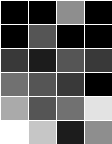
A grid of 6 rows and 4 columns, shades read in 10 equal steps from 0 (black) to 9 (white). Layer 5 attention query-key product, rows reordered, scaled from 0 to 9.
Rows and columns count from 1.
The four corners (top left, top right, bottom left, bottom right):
0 0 9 5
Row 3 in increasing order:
1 2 2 3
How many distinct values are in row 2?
2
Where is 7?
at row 6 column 2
